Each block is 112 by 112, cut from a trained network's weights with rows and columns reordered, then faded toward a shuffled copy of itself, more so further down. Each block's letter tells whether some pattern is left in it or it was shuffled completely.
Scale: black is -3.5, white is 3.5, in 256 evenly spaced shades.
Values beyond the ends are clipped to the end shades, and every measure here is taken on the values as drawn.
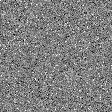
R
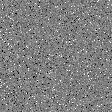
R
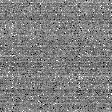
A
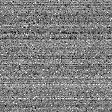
A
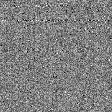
A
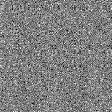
A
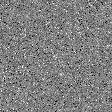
R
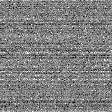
A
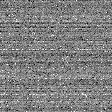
A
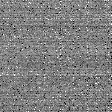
A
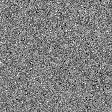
R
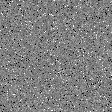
R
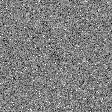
R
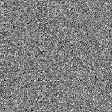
A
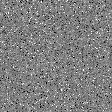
R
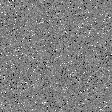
R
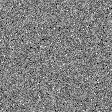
R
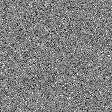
R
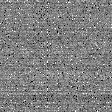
A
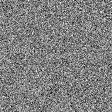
R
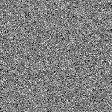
A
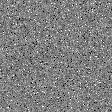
R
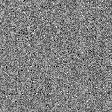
A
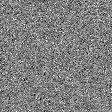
R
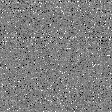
A
